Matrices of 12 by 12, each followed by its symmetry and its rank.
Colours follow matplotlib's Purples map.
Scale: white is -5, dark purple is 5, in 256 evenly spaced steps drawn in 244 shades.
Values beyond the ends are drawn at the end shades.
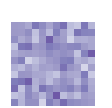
antisymmetric, full rank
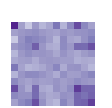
symmetric, rank two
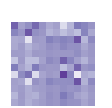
neither, rank two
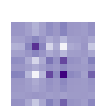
symmetric, rank one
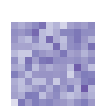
neither, full rank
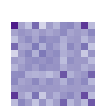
symmetric, rank two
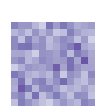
neither, full rank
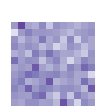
antisymmetric, full rank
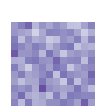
neither, full rank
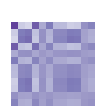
symmetric, rank one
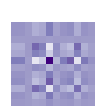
symmetric, rank one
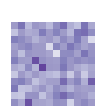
antisymmetric, full rank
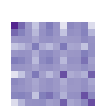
symmetric, rank two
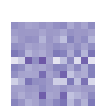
neither, rank two
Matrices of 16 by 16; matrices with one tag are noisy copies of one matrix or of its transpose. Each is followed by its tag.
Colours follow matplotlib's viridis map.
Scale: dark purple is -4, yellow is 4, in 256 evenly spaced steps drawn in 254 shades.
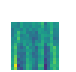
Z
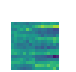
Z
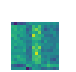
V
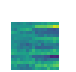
Z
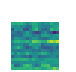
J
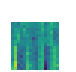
Z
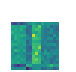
V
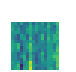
J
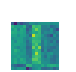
V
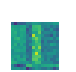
V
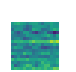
J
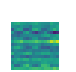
J
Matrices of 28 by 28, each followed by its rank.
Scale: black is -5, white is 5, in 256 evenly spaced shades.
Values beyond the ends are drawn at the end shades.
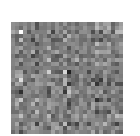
five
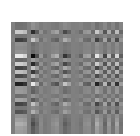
one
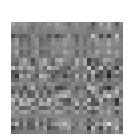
three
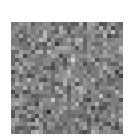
full rank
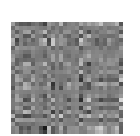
three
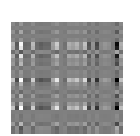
one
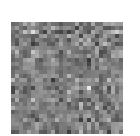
five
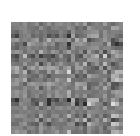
three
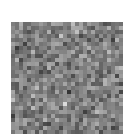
full rank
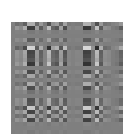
one
